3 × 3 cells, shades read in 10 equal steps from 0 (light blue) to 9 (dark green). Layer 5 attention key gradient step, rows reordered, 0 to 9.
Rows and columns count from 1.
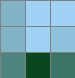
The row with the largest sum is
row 3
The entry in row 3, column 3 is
6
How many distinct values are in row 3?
3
